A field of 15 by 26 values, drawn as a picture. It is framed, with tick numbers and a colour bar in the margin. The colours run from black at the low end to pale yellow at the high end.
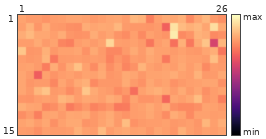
Stripes: none. Odd patch: rougher, in the top right. Roughest part: top right. Mirror symmetry: none. Odd rows or columns: none. Average level on the scale: 80%. Histogram: heavy tails on both sides. Slope: none.
